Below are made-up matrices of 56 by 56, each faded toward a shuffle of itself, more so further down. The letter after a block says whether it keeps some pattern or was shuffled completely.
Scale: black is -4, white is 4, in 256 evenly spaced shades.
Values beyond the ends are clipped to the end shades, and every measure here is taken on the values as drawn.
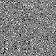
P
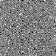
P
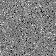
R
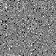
P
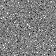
R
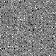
P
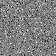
R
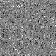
P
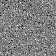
R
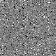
P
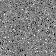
R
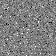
R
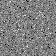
R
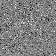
R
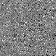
P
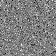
R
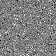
R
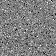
R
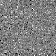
P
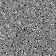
R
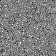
R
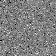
R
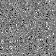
P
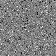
R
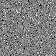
R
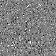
P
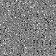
P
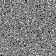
R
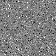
R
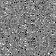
P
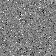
R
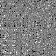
P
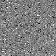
P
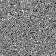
R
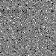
P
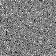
R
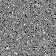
R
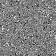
R
